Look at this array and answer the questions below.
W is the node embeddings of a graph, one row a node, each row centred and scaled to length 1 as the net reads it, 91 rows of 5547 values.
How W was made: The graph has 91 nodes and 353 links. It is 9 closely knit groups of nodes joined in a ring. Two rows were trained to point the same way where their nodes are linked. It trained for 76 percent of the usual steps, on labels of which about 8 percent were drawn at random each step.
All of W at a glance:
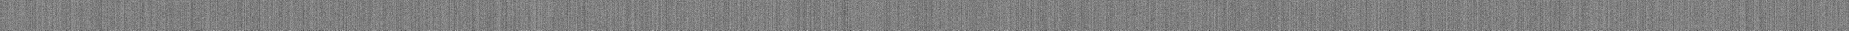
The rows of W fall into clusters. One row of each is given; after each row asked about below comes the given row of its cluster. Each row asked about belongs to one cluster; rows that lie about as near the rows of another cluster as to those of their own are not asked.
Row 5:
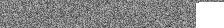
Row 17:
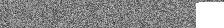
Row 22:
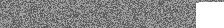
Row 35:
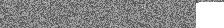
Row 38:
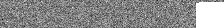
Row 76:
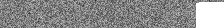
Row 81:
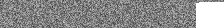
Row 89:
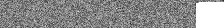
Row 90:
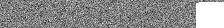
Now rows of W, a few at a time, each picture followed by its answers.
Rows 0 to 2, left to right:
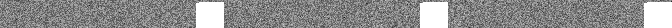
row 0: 76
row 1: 17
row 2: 81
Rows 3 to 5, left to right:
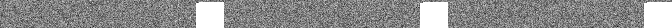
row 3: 5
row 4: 5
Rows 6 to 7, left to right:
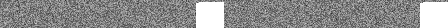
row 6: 22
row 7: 76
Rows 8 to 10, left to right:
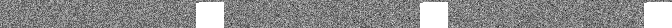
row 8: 89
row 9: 76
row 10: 89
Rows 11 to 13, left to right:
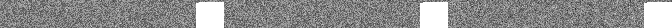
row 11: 90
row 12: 89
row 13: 5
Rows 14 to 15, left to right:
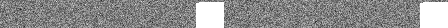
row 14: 76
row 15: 76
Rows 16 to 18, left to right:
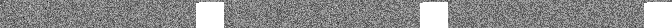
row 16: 35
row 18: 35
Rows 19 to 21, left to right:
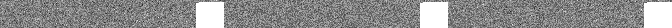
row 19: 38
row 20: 22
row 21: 38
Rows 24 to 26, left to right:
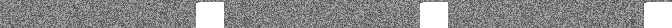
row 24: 89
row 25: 35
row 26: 89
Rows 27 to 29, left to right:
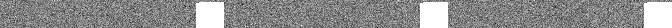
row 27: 76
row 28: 81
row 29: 76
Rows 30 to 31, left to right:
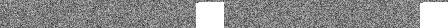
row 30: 17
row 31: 38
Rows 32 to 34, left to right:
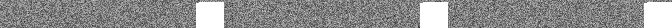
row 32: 90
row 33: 17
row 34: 81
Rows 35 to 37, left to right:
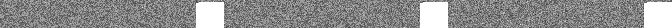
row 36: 89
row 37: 5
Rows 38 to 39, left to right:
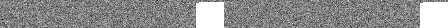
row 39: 38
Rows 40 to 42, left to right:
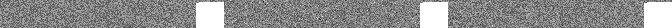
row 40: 22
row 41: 22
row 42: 38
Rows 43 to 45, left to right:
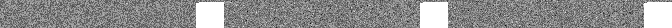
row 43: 35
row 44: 38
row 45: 76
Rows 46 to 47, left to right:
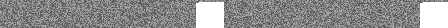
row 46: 90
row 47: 35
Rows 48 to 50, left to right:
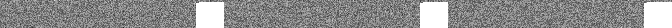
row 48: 5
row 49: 38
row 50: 89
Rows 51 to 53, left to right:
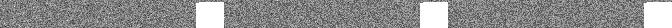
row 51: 17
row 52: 81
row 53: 17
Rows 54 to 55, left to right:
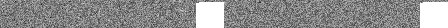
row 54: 81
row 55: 90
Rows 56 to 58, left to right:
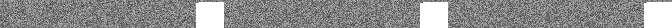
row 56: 17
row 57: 5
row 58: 90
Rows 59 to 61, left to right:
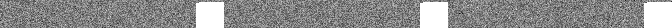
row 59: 76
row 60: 5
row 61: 35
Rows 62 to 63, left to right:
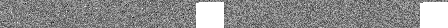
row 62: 90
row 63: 81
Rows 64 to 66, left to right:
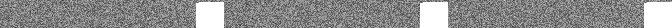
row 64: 17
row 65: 89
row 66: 22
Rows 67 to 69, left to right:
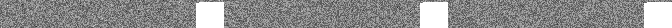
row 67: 81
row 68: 38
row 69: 35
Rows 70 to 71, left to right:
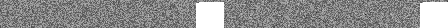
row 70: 81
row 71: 89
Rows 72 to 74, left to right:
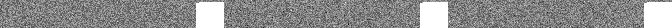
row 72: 81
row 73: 90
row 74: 22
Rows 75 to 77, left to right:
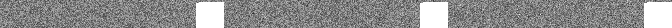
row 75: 22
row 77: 81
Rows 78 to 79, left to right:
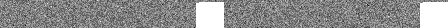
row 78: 76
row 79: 22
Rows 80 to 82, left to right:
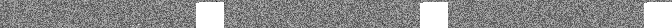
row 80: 17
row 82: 76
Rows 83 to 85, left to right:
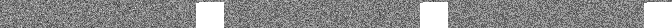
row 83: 81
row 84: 76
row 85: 35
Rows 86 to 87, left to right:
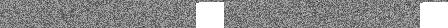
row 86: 5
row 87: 38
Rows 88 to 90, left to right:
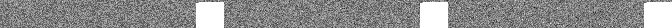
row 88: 17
